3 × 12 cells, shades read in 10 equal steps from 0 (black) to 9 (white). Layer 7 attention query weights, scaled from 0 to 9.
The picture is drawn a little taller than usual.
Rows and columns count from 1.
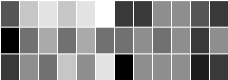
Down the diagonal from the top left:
3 4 4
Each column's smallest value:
0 4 4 4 5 4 0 2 4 5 1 2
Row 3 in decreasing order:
8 7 5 5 5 5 5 4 2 2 1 0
